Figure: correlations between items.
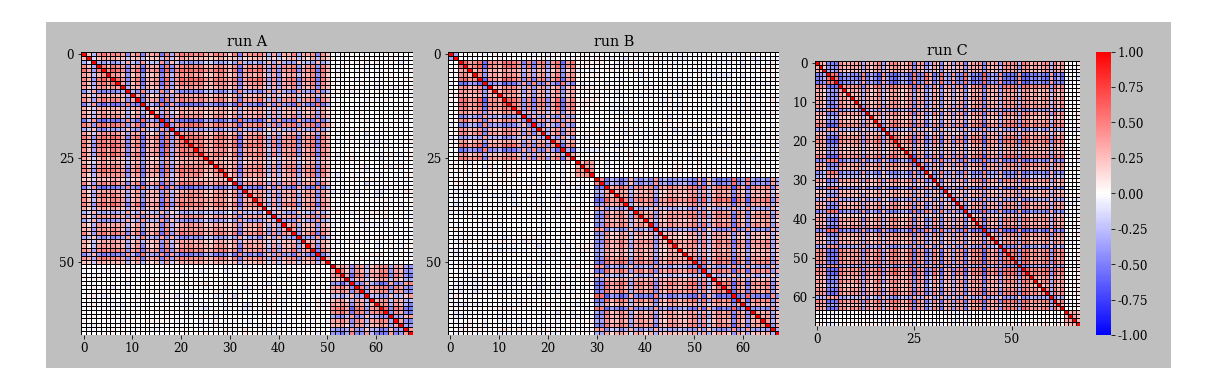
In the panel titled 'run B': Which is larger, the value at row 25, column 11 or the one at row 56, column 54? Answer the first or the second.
the first
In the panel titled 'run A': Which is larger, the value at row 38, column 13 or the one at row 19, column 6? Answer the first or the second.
the second
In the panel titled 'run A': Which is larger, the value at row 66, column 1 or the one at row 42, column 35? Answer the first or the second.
the second
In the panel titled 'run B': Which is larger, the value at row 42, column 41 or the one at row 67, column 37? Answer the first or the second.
the second
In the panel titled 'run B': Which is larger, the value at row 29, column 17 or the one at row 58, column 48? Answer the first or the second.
the first
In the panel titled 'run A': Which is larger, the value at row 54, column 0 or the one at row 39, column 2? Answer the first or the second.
the first
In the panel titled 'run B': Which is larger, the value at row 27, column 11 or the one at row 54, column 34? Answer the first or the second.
the second
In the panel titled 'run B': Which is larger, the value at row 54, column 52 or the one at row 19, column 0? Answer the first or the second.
the first
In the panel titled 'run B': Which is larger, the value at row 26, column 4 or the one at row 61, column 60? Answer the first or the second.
the first
